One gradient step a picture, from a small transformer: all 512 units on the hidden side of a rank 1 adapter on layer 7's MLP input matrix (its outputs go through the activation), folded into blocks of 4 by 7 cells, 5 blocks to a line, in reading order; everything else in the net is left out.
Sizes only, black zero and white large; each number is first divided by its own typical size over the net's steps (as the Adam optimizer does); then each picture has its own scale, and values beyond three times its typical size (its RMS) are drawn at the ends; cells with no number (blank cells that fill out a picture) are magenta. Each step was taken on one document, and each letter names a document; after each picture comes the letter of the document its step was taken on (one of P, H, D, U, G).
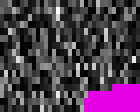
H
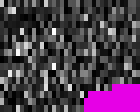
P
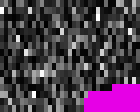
H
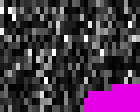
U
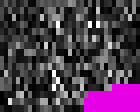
H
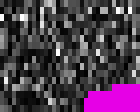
P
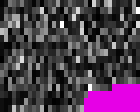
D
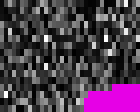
H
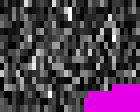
P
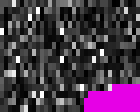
U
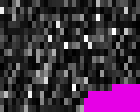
U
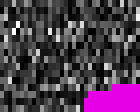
D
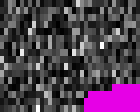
P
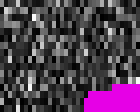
P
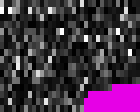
U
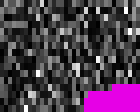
H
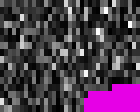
P
